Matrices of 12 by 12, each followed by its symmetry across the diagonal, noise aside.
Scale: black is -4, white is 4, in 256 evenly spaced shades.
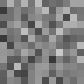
antisymmetric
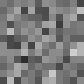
symmetric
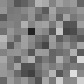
symmetric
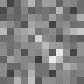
symmetric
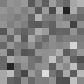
symmetric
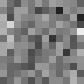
neither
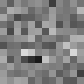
neither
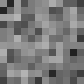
symmetric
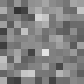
neither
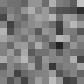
neither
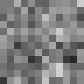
antisymmetric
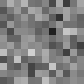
antisymmetric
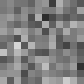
antisymmetric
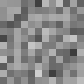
symmetric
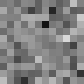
neither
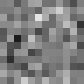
antisymmetric
